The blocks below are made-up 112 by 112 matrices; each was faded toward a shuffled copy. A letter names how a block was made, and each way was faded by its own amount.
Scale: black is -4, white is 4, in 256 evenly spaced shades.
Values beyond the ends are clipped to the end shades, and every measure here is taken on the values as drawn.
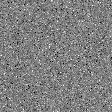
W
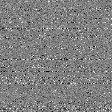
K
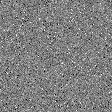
W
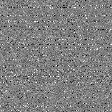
K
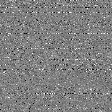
K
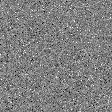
W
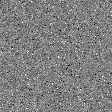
W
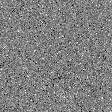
W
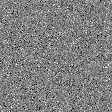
W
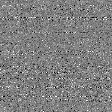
K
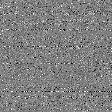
K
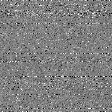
K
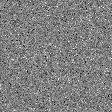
W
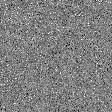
W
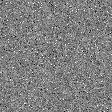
W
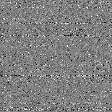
K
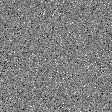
W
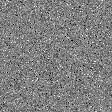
W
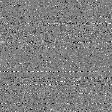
K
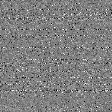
K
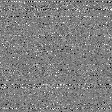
K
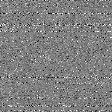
K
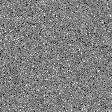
W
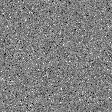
W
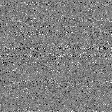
K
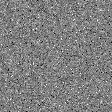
W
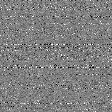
K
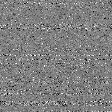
K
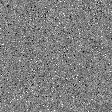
W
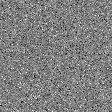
W
